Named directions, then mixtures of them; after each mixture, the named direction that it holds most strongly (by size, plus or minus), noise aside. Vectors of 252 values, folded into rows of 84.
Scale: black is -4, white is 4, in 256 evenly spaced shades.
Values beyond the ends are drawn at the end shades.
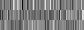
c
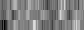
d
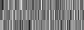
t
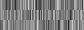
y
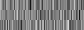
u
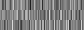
u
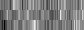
d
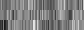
d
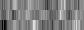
d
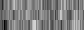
d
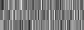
t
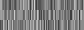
y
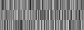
u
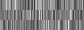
y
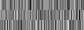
u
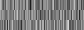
u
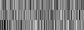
u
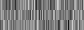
y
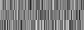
u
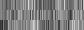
y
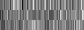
c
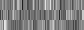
c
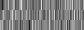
t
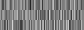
u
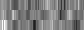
d
